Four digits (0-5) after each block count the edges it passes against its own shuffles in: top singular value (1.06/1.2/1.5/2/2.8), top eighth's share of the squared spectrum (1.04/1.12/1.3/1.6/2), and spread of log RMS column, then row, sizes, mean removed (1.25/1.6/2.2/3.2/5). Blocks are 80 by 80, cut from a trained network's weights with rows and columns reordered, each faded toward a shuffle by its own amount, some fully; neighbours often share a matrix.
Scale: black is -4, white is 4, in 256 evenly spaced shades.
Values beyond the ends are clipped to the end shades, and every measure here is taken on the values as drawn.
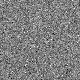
0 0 0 0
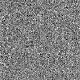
2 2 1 1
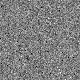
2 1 0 0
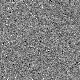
0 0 0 0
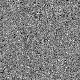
1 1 0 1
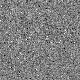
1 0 0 0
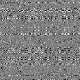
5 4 1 4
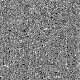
2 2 0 1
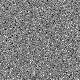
1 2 0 0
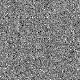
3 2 1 0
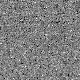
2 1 0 0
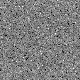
0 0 0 0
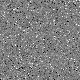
0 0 0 0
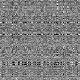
4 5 2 3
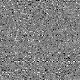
3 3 1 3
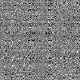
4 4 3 2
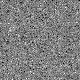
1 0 0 0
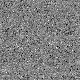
1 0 0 0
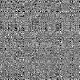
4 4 3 2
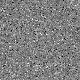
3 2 0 1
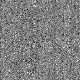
2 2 0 1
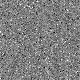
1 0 0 0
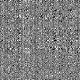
3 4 2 3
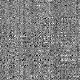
3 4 1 3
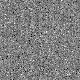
1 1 0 0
